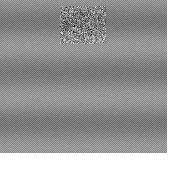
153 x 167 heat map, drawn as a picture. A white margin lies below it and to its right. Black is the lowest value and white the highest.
Values change most from cell to cell in the top middle. No single row or column stands out from its neighbours. An odd patch, rougher than its surroundings, sits in the top middle. No overall slope runs across the table. Horizontal stripes repeat 3 times down the table.
